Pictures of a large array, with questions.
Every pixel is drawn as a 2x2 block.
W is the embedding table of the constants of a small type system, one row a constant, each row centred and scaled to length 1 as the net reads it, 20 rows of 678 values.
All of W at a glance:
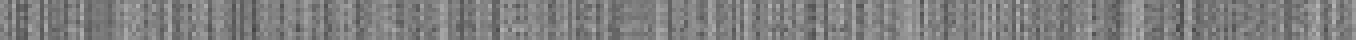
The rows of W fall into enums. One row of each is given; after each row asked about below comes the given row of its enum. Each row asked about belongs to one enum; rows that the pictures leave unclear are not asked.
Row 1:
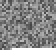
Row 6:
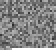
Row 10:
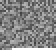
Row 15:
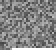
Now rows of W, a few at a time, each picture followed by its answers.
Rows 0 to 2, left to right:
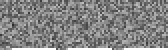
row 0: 6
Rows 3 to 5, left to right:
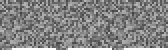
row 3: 10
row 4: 15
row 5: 10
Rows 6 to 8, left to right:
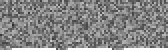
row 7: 1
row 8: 10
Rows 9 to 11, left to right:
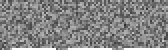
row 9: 1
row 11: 6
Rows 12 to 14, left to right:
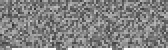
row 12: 6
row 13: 15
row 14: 15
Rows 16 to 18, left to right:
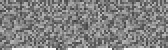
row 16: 10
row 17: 1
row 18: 10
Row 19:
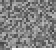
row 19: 15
